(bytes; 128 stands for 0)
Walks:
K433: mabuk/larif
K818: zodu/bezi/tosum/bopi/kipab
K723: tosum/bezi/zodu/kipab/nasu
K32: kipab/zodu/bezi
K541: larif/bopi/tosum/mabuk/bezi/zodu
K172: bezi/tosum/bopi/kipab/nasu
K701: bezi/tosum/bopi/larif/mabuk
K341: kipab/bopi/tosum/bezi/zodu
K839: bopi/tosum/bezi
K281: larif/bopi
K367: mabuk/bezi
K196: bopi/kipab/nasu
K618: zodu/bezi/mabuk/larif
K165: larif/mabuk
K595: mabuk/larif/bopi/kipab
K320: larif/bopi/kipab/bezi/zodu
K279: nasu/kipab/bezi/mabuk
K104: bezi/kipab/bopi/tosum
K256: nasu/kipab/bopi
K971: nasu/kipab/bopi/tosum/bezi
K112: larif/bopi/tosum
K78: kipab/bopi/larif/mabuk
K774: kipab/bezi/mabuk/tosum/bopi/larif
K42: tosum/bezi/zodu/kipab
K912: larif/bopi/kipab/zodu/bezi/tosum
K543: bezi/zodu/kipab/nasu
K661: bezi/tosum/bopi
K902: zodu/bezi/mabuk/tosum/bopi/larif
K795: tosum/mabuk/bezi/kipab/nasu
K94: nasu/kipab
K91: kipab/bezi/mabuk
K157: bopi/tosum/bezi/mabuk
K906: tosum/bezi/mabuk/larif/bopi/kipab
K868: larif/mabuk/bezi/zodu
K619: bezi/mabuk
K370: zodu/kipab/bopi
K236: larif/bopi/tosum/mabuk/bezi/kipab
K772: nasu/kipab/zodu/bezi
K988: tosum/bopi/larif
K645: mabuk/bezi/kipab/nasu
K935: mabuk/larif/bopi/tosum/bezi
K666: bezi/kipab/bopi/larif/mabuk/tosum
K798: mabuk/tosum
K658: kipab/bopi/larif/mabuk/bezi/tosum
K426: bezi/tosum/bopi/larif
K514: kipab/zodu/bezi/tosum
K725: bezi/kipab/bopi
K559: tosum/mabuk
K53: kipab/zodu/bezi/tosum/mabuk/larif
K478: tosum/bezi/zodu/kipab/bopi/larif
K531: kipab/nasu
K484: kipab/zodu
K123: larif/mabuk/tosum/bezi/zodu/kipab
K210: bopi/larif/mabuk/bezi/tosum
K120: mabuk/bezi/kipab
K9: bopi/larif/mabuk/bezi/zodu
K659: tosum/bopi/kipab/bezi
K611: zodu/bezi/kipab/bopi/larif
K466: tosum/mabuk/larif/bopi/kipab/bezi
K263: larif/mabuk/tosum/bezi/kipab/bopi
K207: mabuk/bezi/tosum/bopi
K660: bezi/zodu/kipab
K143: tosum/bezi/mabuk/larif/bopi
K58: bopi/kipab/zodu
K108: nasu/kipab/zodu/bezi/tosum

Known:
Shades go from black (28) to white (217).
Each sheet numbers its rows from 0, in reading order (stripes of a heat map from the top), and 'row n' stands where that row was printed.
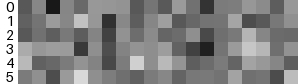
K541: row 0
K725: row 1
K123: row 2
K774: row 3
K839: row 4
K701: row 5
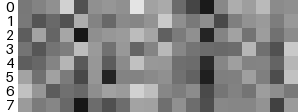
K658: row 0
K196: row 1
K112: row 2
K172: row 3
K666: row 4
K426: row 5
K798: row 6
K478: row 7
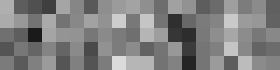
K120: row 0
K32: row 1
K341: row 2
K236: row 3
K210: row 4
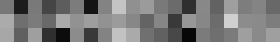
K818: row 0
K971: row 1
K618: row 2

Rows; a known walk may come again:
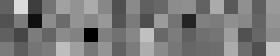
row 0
K165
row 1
K541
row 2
K660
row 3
K172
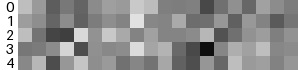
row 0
K798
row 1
K659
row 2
K645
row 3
K658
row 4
K78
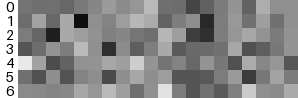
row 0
K108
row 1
K112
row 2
K341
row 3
K725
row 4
K367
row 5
K370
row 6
K531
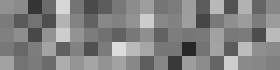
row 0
K157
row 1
K196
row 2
K701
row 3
K210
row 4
K971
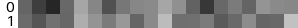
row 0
K9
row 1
K543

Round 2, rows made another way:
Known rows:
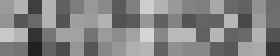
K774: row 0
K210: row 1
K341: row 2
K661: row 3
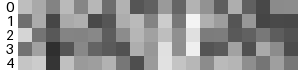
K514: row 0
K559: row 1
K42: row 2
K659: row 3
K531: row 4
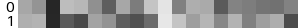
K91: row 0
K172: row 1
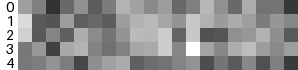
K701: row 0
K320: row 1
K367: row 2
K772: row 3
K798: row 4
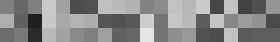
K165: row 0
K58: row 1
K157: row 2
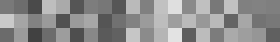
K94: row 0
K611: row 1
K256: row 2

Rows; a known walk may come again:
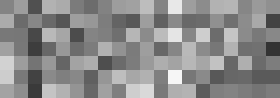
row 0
K772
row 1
K666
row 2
K94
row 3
K701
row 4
K611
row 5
K42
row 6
K91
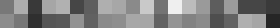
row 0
K559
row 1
K661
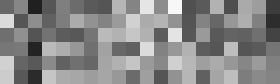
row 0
K659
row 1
K120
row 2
K143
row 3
K157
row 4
K320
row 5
K9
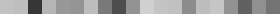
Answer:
K531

